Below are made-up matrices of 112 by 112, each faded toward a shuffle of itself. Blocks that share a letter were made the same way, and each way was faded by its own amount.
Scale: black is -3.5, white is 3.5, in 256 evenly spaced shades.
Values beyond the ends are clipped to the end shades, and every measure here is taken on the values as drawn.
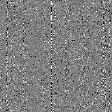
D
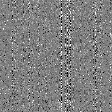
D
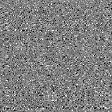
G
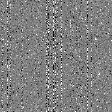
D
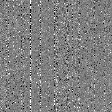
D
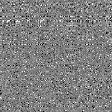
G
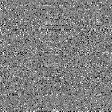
G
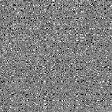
G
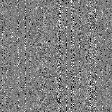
D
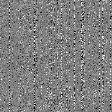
D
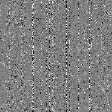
D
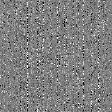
D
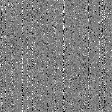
D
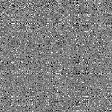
G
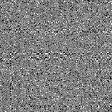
G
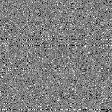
G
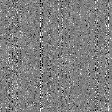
D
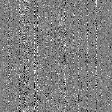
D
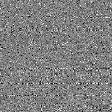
G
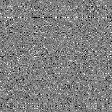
G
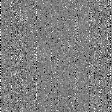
D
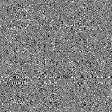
G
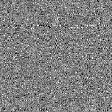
G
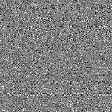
G
